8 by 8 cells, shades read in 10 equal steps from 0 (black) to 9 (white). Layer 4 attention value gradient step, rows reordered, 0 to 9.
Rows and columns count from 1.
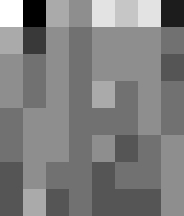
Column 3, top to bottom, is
6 5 5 5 5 5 4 3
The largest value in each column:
9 6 6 5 8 7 8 5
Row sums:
44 36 36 37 35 35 32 30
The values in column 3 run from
3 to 6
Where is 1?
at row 1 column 8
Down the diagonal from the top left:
9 2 5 4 4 3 4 5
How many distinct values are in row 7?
3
